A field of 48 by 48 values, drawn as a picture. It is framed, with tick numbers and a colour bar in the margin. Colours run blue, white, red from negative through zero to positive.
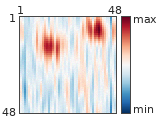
Ninth with the highest average: top right. Bumps: two. Roughest part: top right. Mirror symmetry: none. Average level on the scale: 50%.
